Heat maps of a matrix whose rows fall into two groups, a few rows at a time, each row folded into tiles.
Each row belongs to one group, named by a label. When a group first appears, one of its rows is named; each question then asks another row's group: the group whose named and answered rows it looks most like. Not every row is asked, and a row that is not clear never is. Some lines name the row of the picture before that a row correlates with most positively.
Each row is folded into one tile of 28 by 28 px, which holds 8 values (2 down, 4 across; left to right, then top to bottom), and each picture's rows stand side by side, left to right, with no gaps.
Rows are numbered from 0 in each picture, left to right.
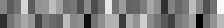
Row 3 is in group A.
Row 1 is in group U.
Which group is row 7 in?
A
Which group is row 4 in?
U
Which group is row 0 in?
A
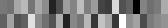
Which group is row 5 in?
A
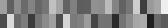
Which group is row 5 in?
U
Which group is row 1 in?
A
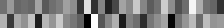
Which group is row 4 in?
U
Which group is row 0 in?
U
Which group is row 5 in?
A
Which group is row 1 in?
U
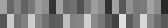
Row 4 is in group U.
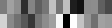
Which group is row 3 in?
U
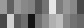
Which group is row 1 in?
A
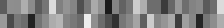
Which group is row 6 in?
U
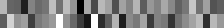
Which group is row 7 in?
U
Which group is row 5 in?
U
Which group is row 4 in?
U
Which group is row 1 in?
A
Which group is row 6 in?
A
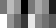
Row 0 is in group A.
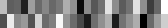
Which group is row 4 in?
A
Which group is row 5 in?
A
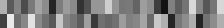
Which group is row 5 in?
U
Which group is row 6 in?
A
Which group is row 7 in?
A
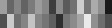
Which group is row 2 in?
A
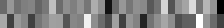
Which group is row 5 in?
A
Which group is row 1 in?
A
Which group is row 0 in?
U
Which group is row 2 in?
U
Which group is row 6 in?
U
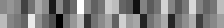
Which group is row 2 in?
A
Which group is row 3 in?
A
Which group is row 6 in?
A
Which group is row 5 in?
A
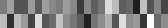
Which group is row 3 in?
A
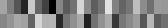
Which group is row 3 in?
A
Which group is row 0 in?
U
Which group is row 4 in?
A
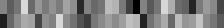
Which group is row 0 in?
A
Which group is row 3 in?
A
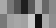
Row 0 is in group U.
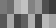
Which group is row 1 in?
U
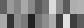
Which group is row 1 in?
A
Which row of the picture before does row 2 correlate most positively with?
0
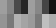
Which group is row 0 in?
U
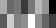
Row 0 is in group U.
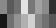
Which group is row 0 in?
A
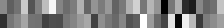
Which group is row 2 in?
A
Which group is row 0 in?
A
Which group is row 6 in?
U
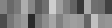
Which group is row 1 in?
A
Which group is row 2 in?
U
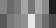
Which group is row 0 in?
A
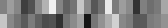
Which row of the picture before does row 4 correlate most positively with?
1
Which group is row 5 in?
A
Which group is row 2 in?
A
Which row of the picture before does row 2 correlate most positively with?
0
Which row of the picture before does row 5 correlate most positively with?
0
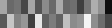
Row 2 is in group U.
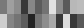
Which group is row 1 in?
A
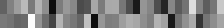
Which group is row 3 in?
U
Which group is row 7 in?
A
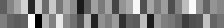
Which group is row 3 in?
U
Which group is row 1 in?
U
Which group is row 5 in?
U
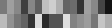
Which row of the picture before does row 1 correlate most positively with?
7
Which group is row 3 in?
U
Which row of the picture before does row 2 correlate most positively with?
7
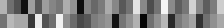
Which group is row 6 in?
A
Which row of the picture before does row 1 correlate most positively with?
1
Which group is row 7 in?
A
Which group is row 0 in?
U
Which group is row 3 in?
A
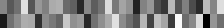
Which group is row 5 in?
U
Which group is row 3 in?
A
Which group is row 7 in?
U
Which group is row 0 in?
A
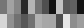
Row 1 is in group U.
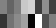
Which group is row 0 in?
A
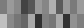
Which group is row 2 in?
U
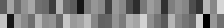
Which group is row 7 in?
U
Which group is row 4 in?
U
